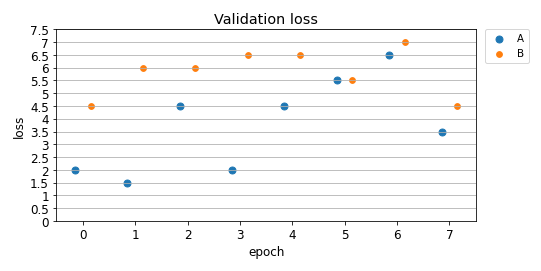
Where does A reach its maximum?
6
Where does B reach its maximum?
6
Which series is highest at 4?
B
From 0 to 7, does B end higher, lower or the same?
the same
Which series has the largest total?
B
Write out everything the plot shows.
Title: Validation loss
x-axis: epoch, ticks 0 1 2 3 4 5 6 7
y-axis: loss, ticks 0 0.5 1 1.5 2 2.5 3 3.5 4 4.5 5 5.5 6 6.5 7 7.5
Legend: A, B
Values:
A: 2 1.5 4.5 2 4.5 5.5 6.5 3.5
B: 4.5 6 6 6.5 6.5 5.5 7 4.5
